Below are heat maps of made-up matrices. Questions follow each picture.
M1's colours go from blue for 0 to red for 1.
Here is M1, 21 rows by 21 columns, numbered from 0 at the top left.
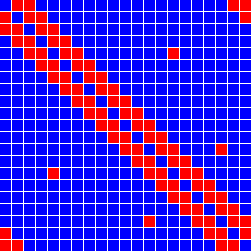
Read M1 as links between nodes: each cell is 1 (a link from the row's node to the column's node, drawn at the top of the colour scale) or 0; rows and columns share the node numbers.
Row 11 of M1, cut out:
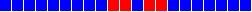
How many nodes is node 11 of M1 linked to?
4
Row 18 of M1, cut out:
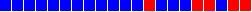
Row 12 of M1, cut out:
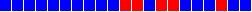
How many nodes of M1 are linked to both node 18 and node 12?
0
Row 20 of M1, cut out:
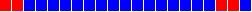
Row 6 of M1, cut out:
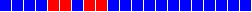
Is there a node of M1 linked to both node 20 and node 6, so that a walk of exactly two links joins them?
no
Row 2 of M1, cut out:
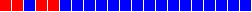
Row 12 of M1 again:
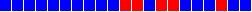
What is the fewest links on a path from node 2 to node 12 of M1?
3
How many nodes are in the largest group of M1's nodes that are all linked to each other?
3
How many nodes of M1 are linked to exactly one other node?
0
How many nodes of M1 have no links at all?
0
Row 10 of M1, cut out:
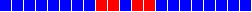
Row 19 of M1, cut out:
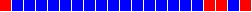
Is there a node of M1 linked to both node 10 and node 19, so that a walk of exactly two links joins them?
no
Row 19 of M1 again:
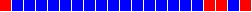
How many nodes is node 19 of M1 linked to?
4
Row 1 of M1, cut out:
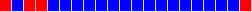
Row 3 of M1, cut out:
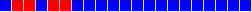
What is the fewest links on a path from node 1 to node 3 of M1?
1
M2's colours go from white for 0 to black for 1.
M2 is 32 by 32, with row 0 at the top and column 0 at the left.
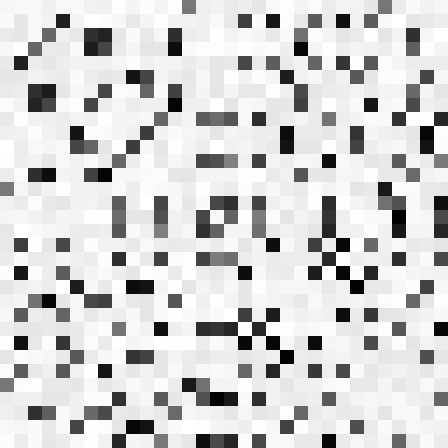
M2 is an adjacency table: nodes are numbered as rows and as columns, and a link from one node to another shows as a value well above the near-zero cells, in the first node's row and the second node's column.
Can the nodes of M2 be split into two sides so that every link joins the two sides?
no
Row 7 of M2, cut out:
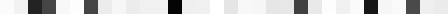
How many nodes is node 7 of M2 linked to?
7
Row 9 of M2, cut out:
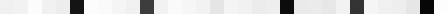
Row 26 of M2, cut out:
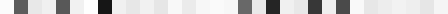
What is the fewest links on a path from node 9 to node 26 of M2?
4
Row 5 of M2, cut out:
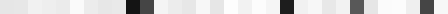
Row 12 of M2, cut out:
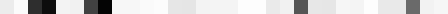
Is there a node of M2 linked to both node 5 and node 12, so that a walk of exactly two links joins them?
no
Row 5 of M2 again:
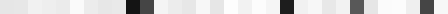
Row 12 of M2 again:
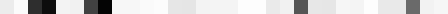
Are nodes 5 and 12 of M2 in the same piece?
yes
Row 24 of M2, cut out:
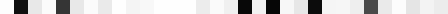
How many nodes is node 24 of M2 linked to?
6
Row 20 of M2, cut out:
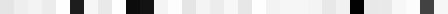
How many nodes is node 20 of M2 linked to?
5
